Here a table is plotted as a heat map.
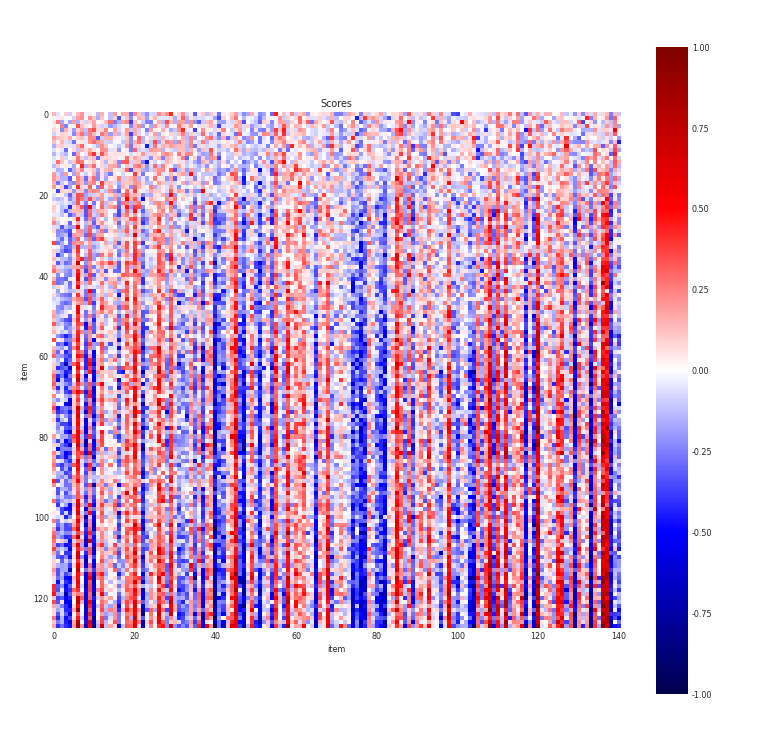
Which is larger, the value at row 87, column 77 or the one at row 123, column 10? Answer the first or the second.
the first
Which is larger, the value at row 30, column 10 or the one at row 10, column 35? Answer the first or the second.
the second
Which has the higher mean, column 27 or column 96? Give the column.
27
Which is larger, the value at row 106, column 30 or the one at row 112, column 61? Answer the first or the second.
the second
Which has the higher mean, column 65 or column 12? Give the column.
12
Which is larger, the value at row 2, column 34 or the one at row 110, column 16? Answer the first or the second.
the first
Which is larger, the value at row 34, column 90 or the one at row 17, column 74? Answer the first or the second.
the first
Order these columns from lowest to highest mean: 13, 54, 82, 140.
82, 54, 140, 13
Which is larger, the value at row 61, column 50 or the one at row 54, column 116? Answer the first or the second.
the second
